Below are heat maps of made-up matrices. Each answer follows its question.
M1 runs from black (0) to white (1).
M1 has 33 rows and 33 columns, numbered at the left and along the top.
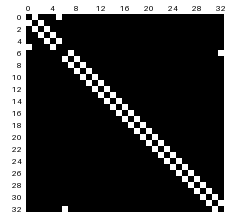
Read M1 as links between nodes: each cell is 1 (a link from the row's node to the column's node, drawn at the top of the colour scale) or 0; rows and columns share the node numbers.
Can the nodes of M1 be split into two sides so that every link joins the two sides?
no
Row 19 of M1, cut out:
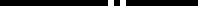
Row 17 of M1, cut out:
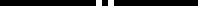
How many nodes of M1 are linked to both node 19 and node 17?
1
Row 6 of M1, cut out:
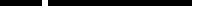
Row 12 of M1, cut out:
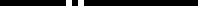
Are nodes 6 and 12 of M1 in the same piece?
yes
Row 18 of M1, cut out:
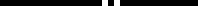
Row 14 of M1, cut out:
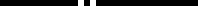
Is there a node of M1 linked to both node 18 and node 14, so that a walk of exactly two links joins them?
no
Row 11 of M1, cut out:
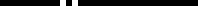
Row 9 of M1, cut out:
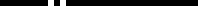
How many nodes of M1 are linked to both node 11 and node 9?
1
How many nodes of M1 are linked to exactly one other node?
0
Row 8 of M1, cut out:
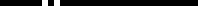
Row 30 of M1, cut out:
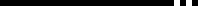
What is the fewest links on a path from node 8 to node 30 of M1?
5
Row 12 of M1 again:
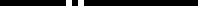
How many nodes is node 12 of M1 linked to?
2
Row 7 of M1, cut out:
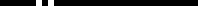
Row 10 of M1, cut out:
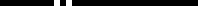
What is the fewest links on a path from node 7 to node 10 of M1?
3
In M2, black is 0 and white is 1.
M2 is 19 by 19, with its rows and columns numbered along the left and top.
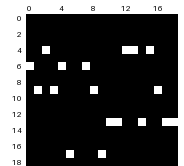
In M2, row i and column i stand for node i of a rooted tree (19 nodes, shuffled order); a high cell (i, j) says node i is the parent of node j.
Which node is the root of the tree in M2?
6
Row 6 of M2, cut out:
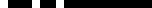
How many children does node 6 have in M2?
3
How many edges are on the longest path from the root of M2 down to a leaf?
5
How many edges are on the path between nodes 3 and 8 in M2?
2
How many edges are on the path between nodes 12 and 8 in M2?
5
